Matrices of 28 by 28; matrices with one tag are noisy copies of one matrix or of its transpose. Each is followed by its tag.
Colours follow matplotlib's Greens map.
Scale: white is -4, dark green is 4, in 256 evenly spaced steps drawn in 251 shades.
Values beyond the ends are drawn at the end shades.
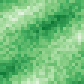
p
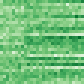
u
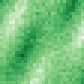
p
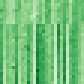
u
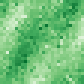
p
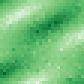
p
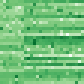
u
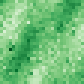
p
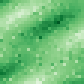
p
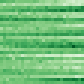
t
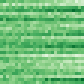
t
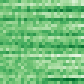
t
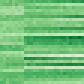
u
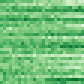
t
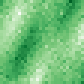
p
